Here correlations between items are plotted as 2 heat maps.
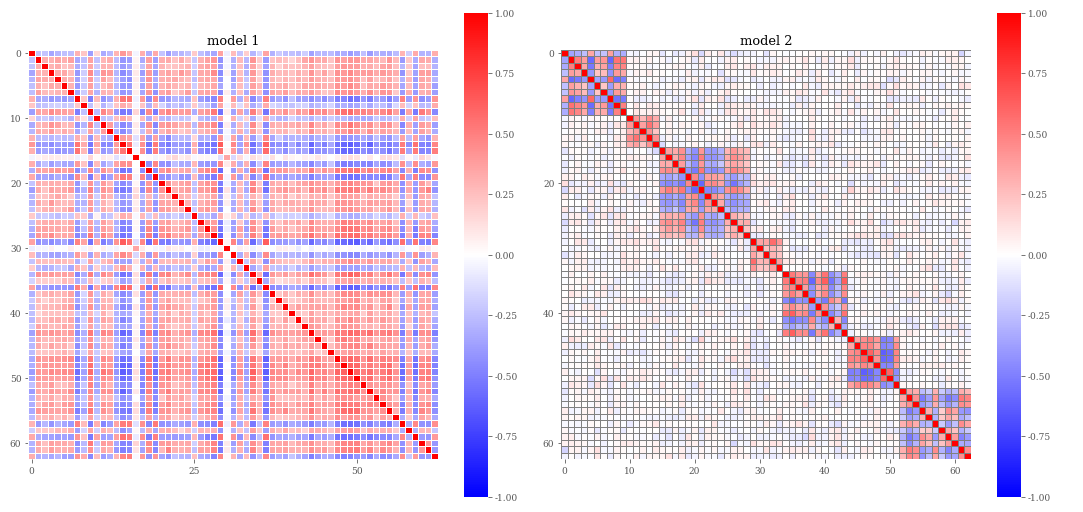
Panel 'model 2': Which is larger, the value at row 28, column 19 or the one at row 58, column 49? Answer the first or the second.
the second
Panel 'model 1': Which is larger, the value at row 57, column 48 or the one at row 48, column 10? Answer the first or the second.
the second
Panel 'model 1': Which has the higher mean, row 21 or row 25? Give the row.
21
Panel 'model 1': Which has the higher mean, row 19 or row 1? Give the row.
1
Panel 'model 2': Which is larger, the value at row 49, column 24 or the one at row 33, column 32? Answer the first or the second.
the second
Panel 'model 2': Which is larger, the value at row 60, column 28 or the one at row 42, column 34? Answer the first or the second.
the first
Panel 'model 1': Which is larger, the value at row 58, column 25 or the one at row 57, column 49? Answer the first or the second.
the first
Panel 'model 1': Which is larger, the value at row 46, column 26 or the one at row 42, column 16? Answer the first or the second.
the first
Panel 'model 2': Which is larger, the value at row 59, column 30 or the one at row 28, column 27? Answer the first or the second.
the second
